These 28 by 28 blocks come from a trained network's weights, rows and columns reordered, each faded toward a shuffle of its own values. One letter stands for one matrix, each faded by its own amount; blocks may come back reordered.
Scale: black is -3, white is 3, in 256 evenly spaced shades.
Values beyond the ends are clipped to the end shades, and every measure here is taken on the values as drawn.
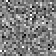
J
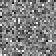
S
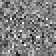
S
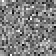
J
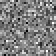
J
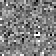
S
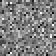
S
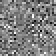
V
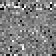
V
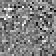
S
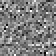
J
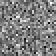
J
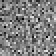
S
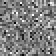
S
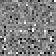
V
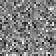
S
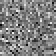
S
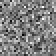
J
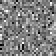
V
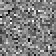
S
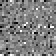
V
